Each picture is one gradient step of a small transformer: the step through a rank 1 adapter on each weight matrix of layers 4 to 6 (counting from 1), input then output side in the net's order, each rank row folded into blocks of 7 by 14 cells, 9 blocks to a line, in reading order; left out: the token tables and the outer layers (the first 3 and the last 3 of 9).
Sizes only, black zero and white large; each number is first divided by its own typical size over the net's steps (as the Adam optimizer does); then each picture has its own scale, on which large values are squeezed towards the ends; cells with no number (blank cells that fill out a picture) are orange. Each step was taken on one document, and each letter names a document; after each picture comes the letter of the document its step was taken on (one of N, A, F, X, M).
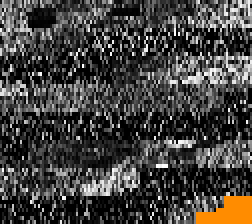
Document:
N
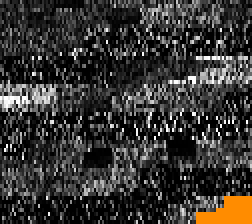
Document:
N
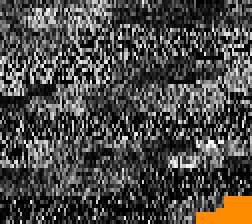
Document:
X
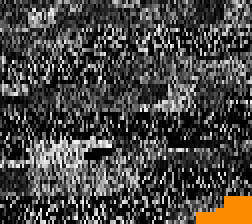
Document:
X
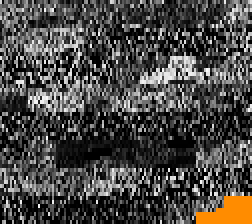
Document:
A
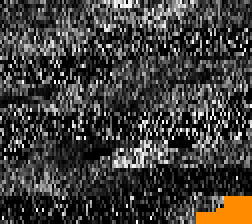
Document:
A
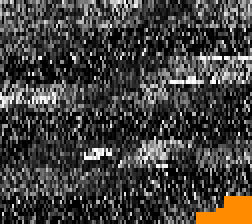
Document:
N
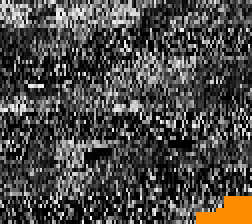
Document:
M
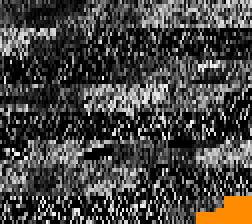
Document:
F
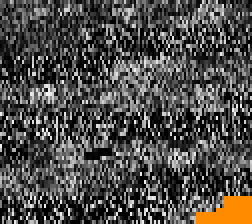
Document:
M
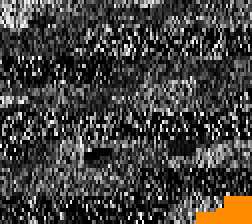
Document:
N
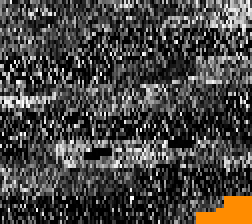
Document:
N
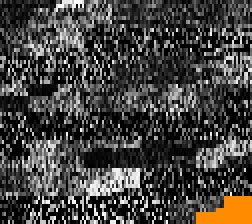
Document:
X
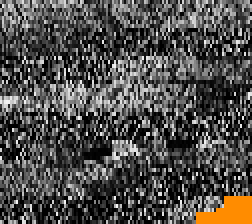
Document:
M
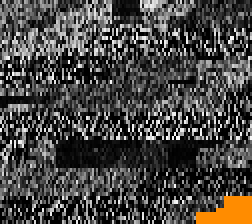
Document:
A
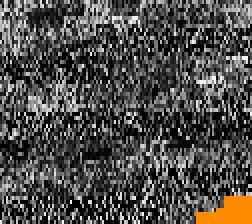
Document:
A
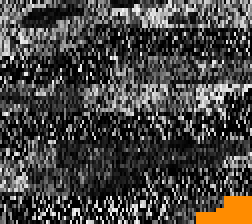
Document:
F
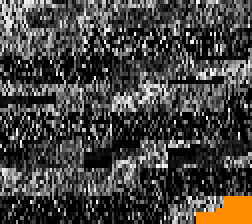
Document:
N
